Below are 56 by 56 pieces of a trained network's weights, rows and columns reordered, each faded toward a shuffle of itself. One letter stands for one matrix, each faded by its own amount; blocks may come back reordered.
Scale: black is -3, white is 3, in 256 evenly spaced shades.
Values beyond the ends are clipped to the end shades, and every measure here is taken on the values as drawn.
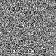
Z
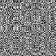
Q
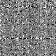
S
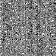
S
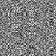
Q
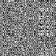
Q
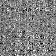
S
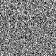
Z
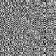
Q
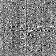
S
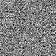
Z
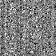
S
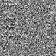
Z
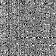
S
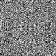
Z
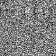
Z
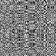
Q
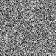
Z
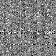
S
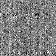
S
